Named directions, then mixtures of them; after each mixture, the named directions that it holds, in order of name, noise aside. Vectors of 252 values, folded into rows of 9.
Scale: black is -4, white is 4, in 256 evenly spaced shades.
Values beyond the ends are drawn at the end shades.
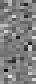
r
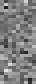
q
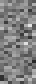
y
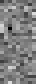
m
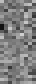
m, r, y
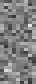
m, q, y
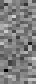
q, r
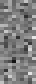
q, r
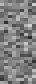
y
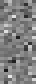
r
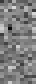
m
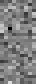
m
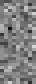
m, q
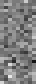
q, r, y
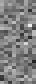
y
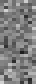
q, r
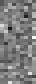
m, r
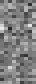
m, y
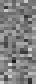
q, r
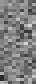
y
